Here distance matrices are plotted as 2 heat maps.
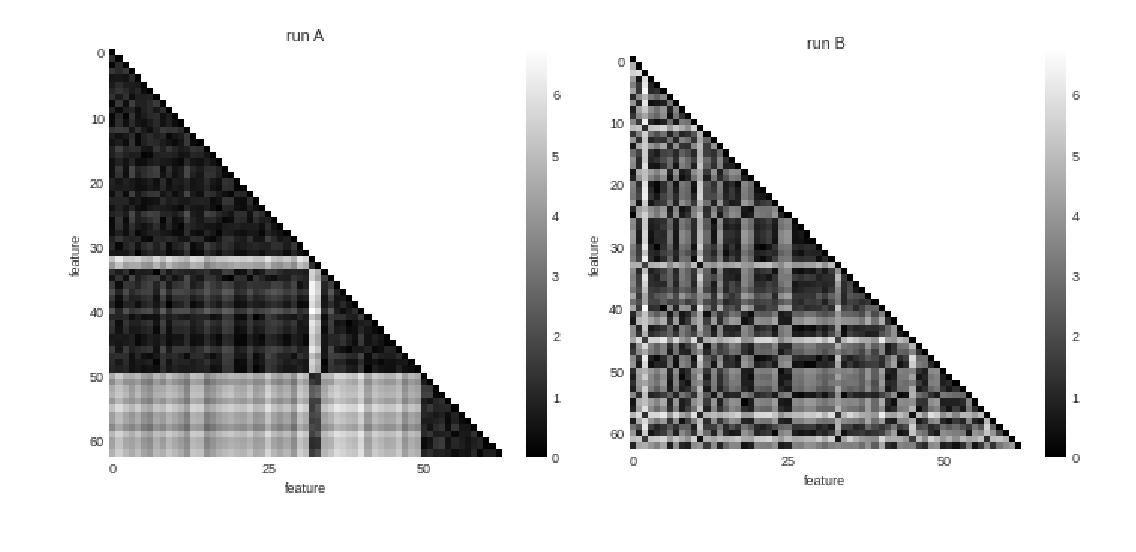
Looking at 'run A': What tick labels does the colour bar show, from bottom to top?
0, 1, 2, 3, 4, 5, 6
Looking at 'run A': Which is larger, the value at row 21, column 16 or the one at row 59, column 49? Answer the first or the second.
the second
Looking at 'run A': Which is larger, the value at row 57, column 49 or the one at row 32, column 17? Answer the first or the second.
the second
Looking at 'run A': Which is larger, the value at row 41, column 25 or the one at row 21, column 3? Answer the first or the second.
the first
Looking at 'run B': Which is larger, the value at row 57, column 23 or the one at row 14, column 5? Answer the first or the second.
the first
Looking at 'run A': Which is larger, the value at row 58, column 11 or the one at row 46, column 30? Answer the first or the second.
the first
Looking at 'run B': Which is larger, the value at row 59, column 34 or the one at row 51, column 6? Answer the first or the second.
the first
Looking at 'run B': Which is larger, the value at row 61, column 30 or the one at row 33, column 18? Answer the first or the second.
the first
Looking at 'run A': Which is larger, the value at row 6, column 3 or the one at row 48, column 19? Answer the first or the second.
the second
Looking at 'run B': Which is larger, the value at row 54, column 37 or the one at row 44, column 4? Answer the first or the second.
the second
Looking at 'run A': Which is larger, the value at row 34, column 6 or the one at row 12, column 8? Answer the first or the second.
the second
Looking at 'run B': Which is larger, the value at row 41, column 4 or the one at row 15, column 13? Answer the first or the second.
the first
